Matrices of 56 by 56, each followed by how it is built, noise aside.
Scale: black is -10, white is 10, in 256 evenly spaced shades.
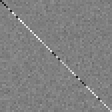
diagonal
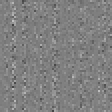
uneven columns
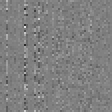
uneven columns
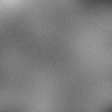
smooth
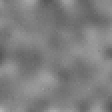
smooth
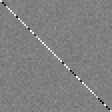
diagonal
